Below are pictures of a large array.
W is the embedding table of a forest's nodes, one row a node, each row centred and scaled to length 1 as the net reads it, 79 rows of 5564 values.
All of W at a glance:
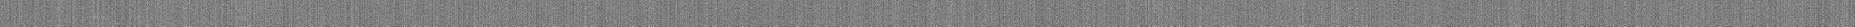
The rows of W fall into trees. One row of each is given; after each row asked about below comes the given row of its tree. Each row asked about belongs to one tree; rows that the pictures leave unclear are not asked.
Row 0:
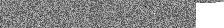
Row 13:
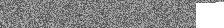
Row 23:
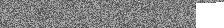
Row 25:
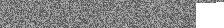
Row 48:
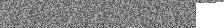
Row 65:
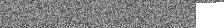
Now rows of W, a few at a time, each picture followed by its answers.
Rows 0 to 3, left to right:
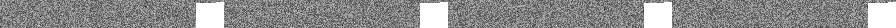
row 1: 65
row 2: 48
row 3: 23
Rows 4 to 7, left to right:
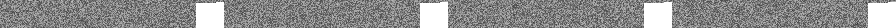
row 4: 65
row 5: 13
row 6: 13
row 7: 25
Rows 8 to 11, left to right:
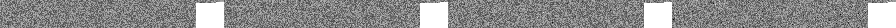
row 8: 0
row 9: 65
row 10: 48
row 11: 0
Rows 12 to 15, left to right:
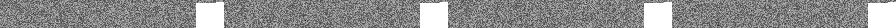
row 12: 25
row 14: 13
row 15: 13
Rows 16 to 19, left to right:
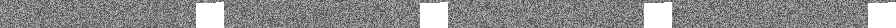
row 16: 23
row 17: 13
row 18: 65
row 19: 65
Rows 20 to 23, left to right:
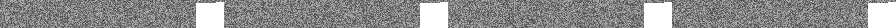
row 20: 48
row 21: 65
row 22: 25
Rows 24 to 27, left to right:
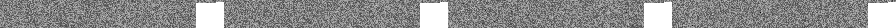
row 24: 25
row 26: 25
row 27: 23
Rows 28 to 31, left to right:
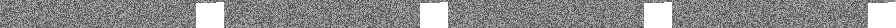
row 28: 65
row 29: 13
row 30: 23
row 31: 0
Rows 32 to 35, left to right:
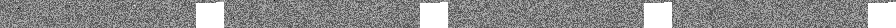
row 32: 13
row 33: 25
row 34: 65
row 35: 23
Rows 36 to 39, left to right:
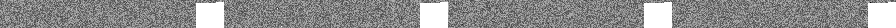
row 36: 48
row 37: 13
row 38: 65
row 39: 23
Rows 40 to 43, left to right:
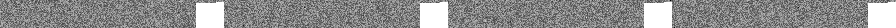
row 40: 25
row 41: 13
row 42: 13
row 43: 48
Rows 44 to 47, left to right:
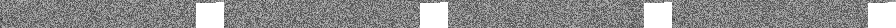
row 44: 0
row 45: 65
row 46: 25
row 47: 0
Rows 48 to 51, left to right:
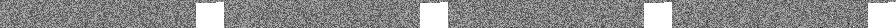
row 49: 23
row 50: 23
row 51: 48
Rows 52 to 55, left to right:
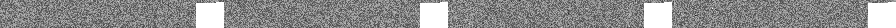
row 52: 23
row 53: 25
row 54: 23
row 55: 0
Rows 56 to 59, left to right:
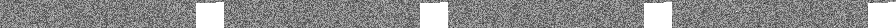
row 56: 13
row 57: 25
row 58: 13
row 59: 48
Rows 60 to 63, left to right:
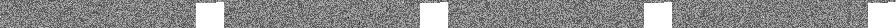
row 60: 25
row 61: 65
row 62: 65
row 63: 48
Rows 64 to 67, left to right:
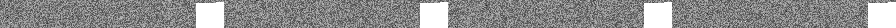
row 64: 13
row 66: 65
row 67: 23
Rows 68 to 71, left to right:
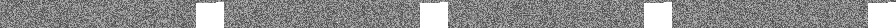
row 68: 25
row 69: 48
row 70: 13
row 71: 23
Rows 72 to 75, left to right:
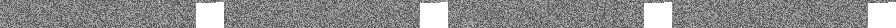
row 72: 25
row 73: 0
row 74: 23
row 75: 65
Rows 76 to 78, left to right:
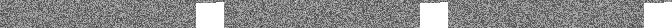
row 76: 65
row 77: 65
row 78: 25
